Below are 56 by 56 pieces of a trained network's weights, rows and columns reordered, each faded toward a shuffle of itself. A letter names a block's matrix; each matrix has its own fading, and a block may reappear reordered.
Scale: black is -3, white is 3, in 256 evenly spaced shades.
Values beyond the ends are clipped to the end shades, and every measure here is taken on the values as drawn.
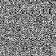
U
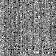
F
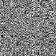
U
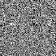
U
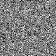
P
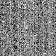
F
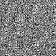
U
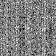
F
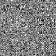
U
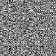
U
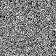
P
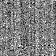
F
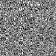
U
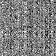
F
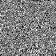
P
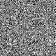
P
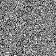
P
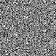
U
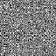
U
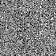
P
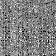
F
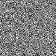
U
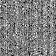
F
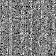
F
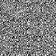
U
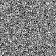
P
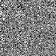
U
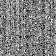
F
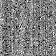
F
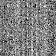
F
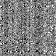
F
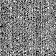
F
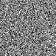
P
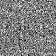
P
